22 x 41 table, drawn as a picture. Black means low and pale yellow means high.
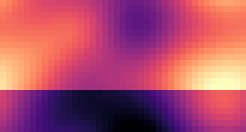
The ninth with the highest average is the middle right. The top part is higher, up to a seam about 70% of the way down. The ninth with the lowest average is the bottom middle.
